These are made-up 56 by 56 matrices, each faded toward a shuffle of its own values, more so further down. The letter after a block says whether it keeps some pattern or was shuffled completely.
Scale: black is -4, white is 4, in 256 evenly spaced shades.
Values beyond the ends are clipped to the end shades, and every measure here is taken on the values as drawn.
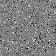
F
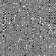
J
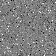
F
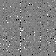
J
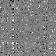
J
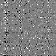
J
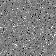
F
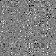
J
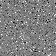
F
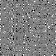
J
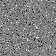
F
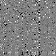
J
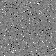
F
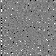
J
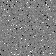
F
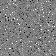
F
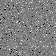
F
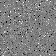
F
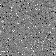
F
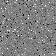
F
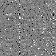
J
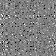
J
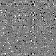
J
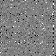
J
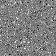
F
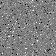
F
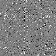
J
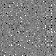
J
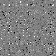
J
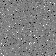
F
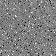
F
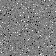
F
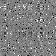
J
